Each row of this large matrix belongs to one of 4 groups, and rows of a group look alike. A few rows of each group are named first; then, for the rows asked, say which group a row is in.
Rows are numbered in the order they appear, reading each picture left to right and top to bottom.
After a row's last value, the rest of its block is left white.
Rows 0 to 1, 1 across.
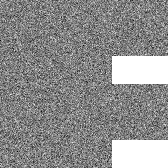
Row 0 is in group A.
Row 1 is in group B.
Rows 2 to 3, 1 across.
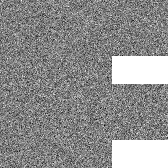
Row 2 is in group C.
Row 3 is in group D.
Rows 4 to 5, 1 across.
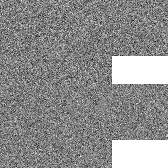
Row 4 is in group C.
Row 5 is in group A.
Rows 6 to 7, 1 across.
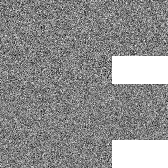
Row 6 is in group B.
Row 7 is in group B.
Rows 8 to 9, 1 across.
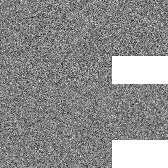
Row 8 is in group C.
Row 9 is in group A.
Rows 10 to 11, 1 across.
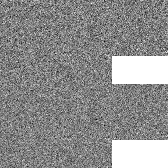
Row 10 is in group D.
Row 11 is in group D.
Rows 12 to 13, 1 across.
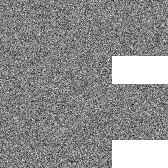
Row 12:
B
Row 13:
C
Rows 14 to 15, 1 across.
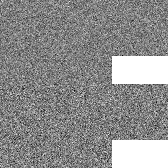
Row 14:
C
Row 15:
B
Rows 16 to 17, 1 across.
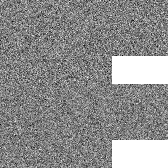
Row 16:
C
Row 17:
A
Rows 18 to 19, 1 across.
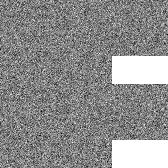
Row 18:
B
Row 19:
B
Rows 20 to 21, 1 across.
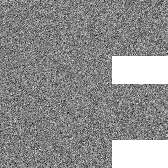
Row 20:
D
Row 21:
A
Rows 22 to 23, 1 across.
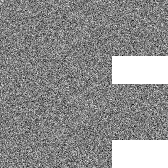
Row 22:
C
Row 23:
C
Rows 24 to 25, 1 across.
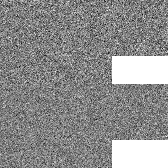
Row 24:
D
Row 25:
D
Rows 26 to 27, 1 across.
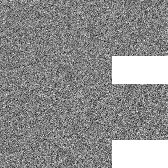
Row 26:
D
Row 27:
D
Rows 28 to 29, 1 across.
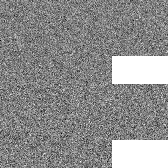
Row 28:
A
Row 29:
B
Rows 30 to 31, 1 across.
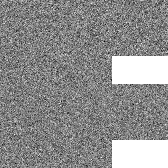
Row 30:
D
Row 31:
A
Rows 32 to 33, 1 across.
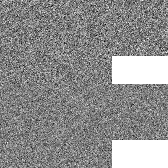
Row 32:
D
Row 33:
C
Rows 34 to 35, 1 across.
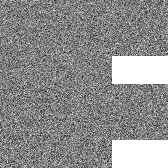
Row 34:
D
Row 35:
B
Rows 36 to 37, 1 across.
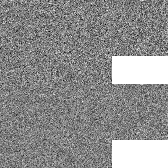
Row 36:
D
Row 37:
D
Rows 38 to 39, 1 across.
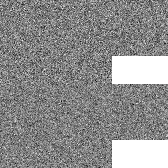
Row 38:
B
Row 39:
A
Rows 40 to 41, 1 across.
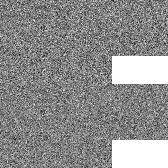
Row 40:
B
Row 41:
B
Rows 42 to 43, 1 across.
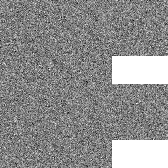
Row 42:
A
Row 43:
A
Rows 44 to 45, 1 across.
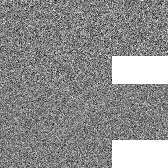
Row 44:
D
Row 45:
C
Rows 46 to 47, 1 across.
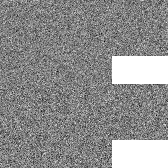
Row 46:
D
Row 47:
B
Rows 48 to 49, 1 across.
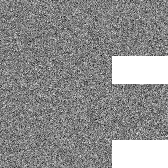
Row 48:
A
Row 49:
D
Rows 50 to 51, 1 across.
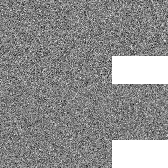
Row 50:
B
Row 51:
A
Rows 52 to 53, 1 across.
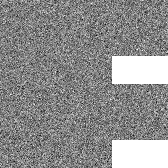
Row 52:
D
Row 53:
B
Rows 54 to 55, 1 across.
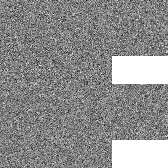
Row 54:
A
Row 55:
D
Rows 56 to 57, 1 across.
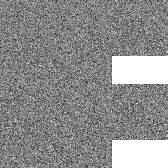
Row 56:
A
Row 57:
A
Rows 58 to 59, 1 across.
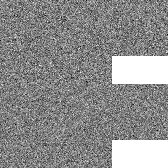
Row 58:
A
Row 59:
C
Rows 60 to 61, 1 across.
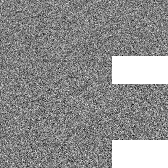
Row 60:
C
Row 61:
C
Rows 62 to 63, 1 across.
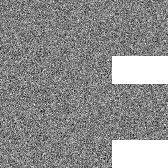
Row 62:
B
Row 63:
B
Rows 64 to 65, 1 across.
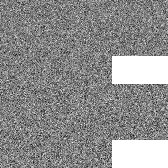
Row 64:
B
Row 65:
B
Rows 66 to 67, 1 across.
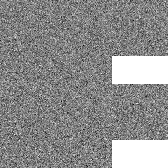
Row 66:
A
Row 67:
A
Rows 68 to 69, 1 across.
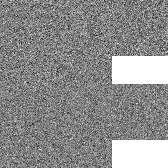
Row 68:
D
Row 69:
A
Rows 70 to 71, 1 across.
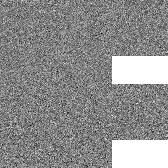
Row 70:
D
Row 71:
A
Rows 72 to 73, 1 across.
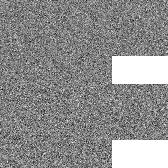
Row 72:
A
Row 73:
B
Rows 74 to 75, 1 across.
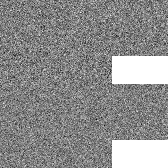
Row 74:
B
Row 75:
D
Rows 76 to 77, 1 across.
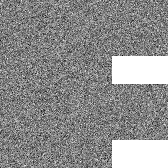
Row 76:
C
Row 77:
B
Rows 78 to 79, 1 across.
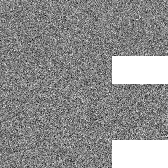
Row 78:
A
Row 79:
D
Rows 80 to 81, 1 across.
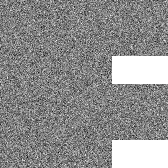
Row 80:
B
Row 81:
C
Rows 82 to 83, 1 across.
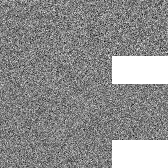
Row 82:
D
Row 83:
C
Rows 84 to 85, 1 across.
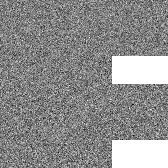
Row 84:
B
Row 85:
C
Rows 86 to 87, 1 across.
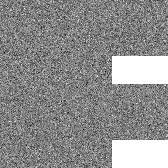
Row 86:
B
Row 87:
A
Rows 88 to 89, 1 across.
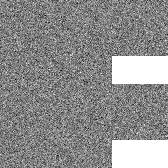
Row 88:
A
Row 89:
D
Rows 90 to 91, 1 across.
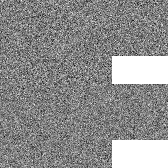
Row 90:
C
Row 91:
B
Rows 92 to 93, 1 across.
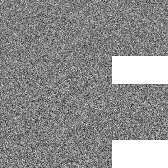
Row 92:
C
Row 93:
C
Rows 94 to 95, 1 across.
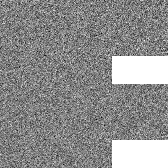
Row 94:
D
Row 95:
D
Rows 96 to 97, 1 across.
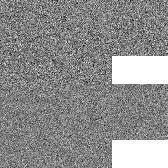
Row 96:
A
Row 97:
D
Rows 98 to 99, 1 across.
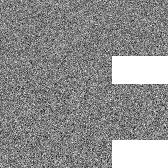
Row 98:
C
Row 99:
B
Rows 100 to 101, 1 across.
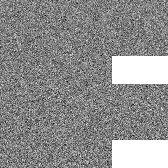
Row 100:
A
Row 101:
C
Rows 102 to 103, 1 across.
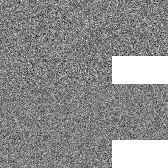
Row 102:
C
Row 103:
B
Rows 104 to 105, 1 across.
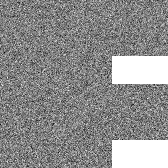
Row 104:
B
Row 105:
C
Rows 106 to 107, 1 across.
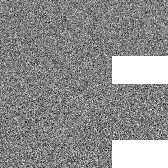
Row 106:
A
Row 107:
C
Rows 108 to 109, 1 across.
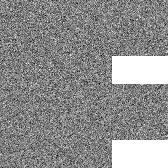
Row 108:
A
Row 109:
D
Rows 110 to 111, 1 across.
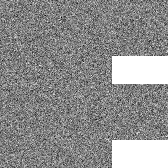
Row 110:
A
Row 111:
D
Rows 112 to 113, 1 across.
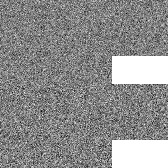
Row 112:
B
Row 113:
B
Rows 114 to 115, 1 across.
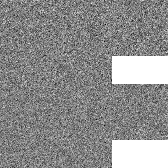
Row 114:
D
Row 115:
D
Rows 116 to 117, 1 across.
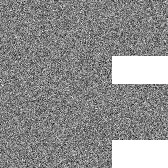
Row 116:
B
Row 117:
C
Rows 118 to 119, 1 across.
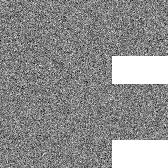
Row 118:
A
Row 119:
B
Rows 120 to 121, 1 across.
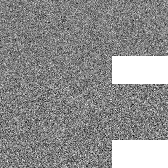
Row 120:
A
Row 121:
C
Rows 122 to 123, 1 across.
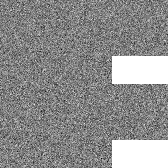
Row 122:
B
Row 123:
B
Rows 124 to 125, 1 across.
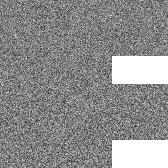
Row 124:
B
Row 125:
C
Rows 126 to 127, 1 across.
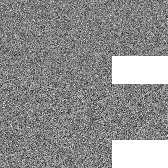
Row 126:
B
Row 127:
D
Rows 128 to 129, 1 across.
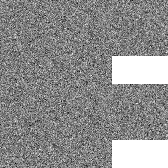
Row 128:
A
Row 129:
A
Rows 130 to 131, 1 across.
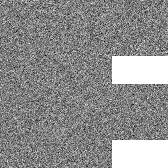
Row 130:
D
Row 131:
C
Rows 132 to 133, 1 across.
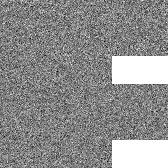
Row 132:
D
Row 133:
B
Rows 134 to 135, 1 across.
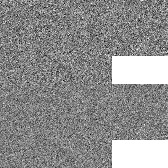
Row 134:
D
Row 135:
D
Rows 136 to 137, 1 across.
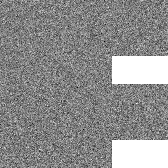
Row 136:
D
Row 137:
A
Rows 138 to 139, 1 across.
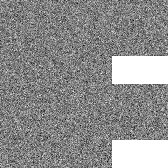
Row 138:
A
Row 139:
B
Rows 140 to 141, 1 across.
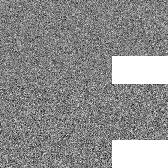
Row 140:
A
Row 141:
B
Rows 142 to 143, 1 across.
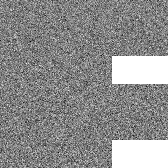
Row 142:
A
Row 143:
C
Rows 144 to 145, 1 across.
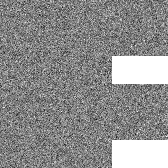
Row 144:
B
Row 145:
D
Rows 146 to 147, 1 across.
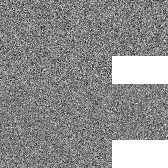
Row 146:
B
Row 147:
A
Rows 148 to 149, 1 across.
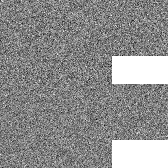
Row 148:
C
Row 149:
D
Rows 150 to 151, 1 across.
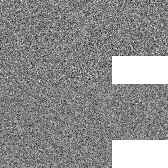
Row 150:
C
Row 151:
A
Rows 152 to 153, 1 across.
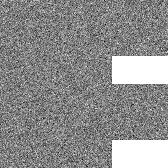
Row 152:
D
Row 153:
C
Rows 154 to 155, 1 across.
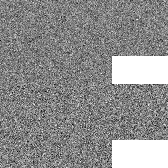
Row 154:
A
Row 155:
B
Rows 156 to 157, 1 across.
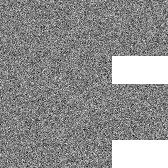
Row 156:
B
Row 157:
C
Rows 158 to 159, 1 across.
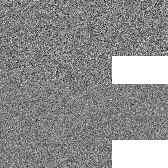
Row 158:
D
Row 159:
C
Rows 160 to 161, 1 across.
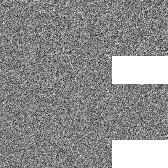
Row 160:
D
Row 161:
D
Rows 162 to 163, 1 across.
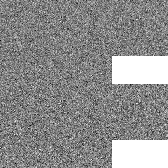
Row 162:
A
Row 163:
A
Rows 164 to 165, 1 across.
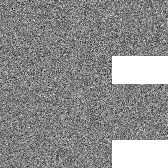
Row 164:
B
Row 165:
D
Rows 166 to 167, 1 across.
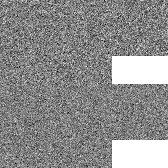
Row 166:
D
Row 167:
A
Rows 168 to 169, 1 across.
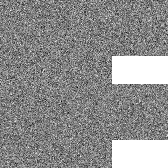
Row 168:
B
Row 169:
A
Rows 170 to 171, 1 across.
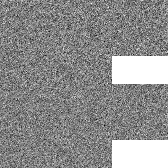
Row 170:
D
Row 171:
D
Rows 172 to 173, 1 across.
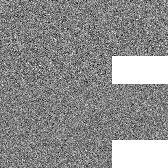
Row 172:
A
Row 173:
C
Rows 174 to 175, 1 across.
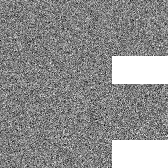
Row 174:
A
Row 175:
D
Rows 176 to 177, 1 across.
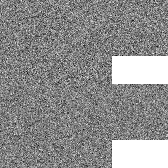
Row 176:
C
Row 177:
A
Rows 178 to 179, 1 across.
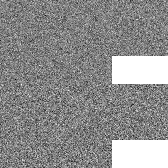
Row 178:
A
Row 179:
C
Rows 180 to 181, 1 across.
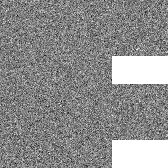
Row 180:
D
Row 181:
A
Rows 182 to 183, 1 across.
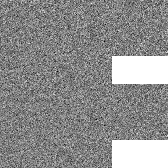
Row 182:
D
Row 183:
D
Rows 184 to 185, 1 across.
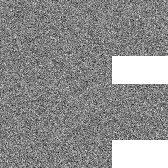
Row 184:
A
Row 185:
C
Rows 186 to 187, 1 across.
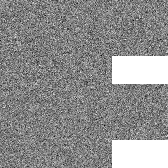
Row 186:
A
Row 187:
D
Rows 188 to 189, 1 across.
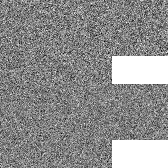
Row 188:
D
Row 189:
B
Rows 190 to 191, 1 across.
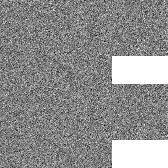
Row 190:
D
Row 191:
D
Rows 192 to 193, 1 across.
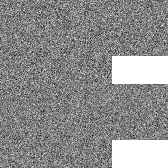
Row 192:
B
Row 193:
B
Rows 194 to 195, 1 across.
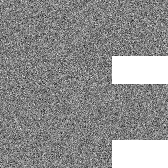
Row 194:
C
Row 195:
B
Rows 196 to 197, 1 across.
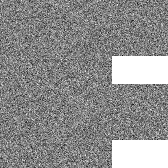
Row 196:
C
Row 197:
C
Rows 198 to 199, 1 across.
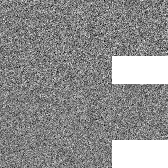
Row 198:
D
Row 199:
D
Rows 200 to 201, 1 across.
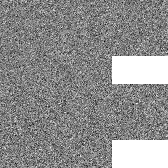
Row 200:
D
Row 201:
A
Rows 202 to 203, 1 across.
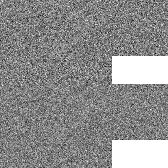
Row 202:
C
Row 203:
C
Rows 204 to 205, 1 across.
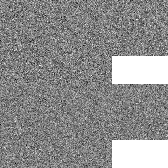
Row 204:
A
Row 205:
A
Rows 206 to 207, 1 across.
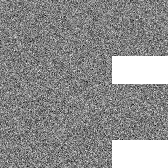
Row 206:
A
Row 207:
C
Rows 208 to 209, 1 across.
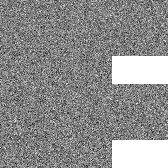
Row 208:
B
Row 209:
A
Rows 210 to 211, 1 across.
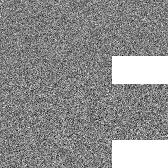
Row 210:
C
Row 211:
D
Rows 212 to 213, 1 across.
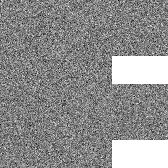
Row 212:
C
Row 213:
A
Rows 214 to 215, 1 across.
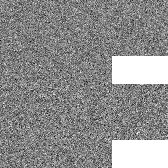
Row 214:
A
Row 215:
D
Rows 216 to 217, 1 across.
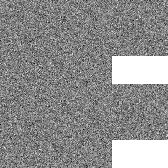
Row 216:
A
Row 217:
A
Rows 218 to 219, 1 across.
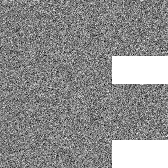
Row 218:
D
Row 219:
D
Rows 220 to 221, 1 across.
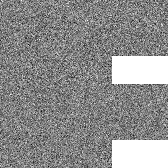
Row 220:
C
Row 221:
B
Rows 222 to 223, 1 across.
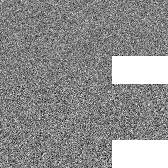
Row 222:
C
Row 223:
B
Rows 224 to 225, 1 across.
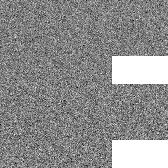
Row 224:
A
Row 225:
A
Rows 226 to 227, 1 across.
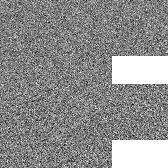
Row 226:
A
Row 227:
C
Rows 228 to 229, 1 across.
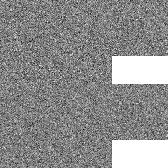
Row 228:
A
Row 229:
A
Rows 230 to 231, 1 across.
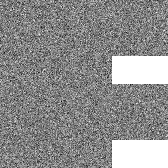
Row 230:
B
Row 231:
A
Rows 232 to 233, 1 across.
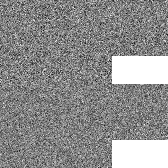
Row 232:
B
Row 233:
D
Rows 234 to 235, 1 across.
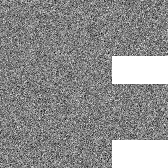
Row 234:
D
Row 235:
B
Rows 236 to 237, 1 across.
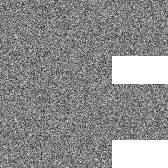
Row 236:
B
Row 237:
B
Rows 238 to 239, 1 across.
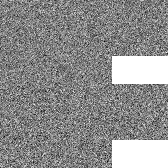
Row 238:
D
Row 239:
B
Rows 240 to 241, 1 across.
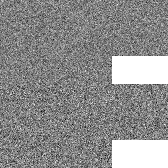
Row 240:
C
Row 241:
B
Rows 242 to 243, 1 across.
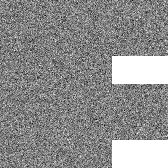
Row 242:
A
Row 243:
D
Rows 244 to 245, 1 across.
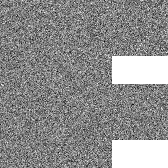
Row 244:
D
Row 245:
C
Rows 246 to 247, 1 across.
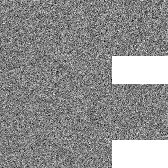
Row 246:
D
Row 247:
D
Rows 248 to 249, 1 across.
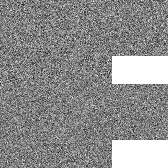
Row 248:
B
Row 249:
C
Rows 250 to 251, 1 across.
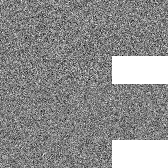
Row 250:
C
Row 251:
B
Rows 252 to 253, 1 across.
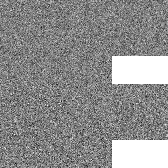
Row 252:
B
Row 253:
A
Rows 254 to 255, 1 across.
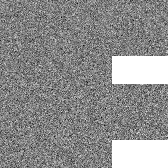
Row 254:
A
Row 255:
D
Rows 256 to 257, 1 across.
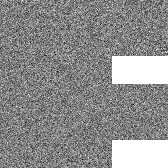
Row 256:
D
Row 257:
C
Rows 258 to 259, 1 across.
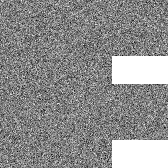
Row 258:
C
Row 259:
B
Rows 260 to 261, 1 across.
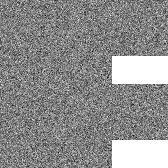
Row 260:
B
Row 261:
C
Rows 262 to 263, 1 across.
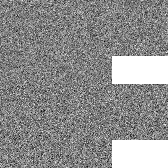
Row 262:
D
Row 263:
B
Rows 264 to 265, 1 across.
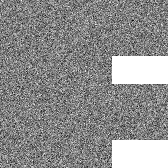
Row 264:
C
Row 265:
B
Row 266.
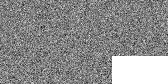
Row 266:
B
